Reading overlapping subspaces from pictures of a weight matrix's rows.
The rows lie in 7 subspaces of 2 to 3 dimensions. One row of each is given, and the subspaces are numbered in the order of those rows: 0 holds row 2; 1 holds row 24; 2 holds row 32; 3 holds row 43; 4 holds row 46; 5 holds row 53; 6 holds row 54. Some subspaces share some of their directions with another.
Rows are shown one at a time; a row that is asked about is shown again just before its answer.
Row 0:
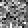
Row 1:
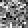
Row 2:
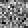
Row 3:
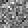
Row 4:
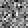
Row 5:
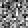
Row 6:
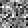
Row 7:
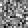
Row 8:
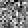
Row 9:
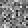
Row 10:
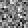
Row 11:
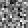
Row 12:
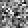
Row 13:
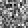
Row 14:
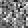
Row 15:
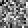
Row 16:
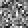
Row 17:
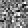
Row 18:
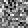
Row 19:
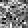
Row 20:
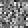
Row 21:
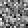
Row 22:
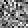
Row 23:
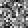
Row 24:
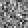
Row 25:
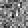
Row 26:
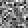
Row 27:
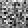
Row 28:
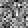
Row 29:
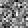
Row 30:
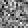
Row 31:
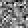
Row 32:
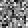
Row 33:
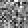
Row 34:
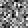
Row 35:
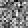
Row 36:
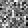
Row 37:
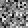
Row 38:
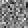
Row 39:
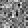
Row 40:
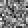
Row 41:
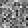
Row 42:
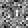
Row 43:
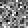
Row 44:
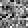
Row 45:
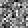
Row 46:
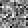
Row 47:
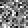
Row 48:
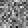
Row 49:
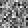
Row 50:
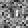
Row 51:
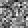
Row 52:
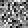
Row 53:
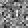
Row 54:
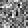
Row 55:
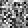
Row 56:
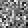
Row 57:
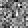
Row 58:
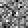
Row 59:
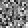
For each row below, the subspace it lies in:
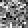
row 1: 0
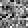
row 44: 4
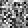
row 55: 3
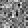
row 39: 6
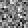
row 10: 1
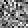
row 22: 1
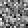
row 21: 2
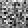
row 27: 3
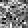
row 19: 0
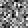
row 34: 1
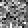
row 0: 0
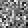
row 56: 2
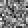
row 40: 2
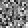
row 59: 2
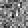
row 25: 6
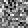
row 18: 1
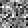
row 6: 4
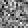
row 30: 1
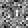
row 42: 5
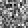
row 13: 6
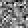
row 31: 6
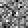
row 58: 3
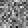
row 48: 3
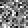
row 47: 3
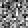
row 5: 3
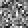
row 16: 2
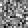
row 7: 1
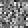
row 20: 0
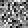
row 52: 3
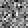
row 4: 1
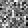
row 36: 2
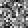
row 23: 2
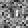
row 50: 5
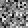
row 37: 2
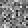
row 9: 5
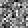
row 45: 5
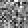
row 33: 4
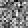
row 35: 4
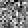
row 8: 4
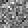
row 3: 0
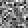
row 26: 6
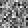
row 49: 5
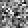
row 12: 5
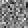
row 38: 0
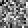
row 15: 0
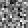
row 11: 1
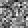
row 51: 1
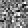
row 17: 5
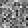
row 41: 5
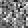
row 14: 0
